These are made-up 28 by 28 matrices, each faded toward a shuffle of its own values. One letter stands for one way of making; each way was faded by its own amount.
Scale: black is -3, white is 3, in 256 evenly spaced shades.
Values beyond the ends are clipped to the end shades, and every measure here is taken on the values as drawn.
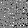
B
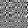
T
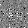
B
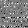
B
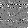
B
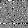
B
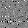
B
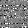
B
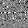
B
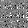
B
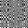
T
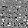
B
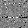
B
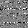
B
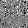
B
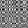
T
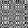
T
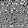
B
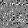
B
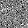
B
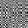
T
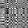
T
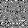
B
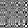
T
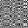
T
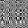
T
